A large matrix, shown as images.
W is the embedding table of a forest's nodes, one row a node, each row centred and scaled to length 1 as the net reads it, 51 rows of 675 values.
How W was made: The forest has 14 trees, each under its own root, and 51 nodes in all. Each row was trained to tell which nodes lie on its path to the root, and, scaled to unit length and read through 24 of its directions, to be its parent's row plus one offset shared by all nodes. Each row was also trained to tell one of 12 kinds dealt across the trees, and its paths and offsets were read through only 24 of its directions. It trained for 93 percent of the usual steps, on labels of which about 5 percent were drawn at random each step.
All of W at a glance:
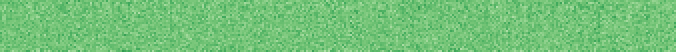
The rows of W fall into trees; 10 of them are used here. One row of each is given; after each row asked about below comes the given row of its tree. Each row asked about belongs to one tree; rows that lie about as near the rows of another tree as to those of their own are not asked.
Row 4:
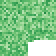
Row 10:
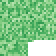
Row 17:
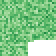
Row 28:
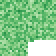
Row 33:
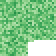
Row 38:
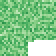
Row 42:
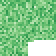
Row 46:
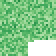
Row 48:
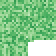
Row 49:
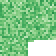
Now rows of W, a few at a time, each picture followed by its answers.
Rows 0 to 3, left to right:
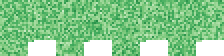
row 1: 10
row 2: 28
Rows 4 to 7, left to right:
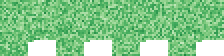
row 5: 46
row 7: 38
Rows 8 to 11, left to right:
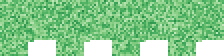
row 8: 38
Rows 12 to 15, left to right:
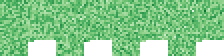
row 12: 28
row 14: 49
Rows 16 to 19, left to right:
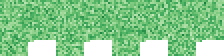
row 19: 4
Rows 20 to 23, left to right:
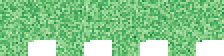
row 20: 49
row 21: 28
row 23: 42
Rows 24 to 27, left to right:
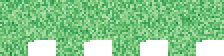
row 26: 46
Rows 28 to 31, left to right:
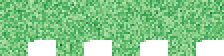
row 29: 33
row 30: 28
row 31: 38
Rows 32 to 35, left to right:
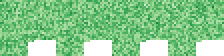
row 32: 46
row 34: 4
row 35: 49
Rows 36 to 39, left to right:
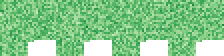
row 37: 42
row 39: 42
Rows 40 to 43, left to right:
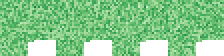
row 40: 46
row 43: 17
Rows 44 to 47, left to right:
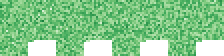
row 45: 33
